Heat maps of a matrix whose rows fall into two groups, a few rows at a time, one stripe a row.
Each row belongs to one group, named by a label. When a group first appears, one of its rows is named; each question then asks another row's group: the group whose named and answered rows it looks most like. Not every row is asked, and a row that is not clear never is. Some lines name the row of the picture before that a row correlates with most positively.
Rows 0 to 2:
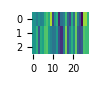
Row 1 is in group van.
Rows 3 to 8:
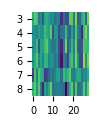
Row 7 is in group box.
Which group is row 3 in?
van
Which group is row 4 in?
van
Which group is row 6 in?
van
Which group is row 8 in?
van
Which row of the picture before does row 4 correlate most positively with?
0
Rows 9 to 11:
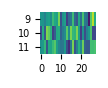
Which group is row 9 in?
van
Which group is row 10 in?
box
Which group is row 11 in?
van
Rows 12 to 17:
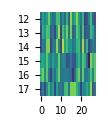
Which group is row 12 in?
box
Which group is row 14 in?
box
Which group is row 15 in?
van
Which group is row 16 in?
van
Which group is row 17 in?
box
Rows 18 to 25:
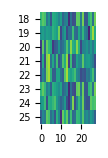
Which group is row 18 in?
van
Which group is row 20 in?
box
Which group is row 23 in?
van
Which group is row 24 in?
van
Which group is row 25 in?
box
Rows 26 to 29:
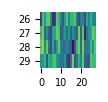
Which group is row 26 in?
box
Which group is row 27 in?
van
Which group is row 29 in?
van
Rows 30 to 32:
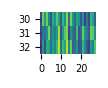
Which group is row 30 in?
box
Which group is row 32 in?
box
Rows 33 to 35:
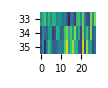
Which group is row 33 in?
van
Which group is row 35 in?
box
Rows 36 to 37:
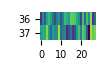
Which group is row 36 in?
box
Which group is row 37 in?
van
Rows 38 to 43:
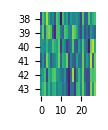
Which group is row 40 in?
van
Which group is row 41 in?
box
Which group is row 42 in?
van
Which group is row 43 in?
van
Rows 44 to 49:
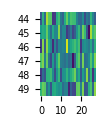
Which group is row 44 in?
box
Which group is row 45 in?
van
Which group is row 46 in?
box
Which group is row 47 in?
van
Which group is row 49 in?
van
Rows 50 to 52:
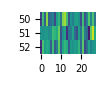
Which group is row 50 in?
box
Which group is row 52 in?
box
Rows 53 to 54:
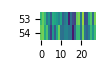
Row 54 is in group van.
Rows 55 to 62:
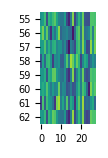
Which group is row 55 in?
van
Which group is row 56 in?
van
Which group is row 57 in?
van
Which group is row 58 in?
box
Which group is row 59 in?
van
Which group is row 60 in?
van
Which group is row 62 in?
van
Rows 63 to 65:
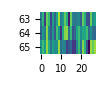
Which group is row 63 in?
box
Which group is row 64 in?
box
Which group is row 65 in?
van
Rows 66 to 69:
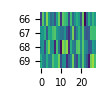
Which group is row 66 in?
box
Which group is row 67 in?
van
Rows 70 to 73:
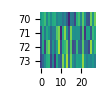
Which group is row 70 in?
van
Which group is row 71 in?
box
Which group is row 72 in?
box
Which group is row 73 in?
box
